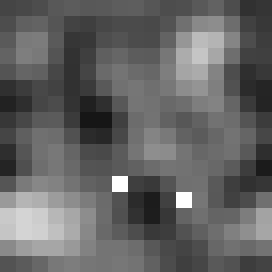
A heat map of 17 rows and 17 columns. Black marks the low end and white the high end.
Lone odd cells: 2, each higher than its neighbours. Grain: blotchy. Average level on the scale: 40%. Mirror symmetry: none. Ninth with the highest average: bottom left. Calmest part: top middle.
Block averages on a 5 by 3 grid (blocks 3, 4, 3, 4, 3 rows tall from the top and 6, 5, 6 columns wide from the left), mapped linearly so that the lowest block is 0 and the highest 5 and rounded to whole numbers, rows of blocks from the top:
112
022
122
412
522
